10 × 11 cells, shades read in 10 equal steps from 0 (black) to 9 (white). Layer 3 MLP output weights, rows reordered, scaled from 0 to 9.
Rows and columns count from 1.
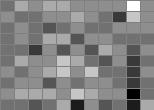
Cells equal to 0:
1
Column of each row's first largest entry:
10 10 2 4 8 5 5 2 6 5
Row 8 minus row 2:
-1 1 1 -2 0 -2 0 1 2 -5 -1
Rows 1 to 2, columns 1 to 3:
4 6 5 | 5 4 4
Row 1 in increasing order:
4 5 5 5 5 5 5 6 6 6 9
